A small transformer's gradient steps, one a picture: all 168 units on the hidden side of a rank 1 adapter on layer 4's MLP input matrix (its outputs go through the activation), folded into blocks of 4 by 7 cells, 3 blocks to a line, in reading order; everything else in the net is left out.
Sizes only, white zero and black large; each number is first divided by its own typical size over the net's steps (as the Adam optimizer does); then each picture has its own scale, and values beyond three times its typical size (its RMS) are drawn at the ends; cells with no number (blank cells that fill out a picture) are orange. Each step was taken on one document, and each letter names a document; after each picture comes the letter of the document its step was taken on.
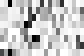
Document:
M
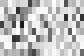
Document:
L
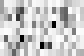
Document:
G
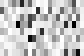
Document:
M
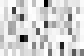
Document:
G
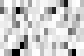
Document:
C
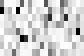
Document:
C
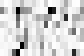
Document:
C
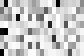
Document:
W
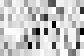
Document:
M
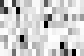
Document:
C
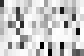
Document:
G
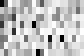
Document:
L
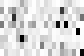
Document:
G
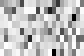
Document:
W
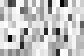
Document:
M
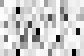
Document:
C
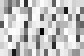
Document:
M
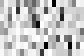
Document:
W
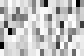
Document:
L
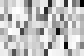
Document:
M
